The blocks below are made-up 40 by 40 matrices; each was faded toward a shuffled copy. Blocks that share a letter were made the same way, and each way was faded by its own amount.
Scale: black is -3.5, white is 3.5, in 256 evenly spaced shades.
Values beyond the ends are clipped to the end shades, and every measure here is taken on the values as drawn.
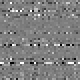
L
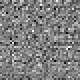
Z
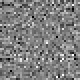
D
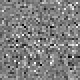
D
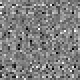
D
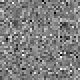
D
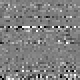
L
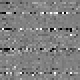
L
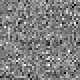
Z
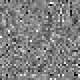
D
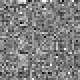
D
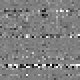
L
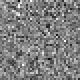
Z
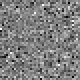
D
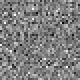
Z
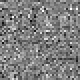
Z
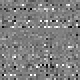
L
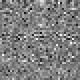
D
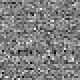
Z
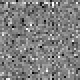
D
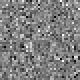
D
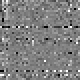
L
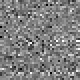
D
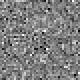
Z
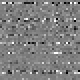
L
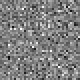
Z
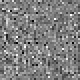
Z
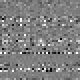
L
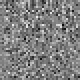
Z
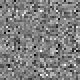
Z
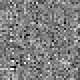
Z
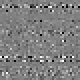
L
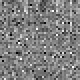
D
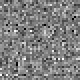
Z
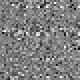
D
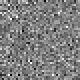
Z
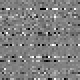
L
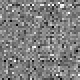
D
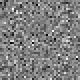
Z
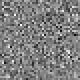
Z
